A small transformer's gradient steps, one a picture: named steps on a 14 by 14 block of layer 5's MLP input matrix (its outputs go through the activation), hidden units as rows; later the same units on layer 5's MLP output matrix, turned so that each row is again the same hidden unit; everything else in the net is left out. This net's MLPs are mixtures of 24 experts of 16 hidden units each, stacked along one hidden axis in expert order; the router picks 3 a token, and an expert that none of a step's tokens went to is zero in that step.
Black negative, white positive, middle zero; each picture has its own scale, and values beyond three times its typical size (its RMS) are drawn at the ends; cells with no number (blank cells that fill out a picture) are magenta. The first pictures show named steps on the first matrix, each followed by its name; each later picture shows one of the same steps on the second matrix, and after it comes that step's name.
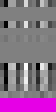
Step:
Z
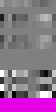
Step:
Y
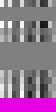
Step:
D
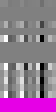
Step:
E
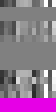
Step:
D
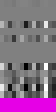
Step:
E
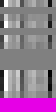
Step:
Y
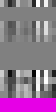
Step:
D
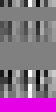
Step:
D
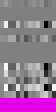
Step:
Z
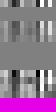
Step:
D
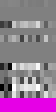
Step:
E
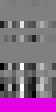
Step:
E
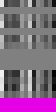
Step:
Y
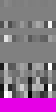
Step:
E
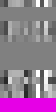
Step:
D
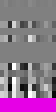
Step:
E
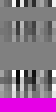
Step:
D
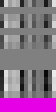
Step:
Y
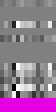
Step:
Z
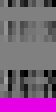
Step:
D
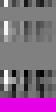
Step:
D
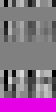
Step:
D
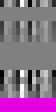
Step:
D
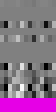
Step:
E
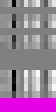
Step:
Y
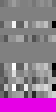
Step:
Z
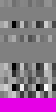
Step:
Z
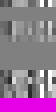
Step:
D
